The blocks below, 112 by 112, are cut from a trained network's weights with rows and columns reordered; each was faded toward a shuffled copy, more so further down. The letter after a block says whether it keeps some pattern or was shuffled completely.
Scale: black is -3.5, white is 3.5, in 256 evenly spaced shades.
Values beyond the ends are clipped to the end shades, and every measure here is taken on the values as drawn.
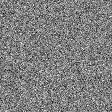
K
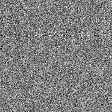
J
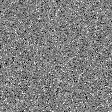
K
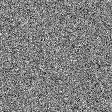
K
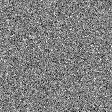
K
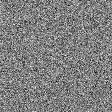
K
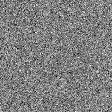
J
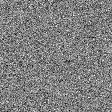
K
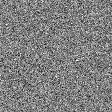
J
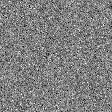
K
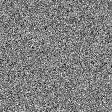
K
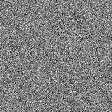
J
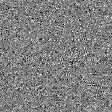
J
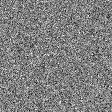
K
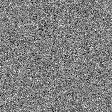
K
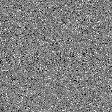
J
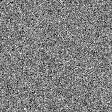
J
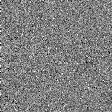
J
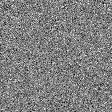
K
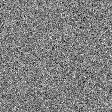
K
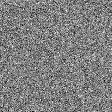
J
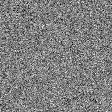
J
